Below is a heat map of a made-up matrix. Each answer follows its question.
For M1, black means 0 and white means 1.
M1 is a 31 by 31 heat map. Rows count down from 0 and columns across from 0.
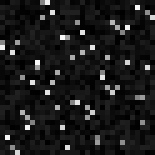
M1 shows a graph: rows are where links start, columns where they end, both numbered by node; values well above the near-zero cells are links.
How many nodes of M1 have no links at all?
1
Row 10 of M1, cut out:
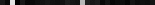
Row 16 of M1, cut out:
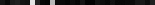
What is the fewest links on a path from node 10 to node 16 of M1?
1
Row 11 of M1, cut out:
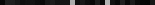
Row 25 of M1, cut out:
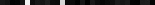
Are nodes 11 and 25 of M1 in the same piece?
yes
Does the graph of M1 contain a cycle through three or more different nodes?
no
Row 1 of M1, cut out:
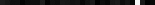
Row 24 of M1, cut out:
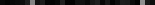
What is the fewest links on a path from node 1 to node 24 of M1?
4
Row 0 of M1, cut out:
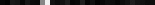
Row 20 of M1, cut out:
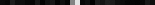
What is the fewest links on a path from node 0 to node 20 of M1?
6
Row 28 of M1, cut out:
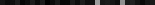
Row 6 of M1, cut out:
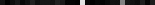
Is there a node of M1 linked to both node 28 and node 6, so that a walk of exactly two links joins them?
yes
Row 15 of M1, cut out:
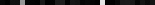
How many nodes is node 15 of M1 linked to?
2
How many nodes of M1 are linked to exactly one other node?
2
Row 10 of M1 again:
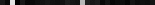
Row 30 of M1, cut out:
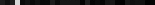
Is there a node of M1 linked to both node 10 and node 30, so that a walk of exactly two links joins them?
no
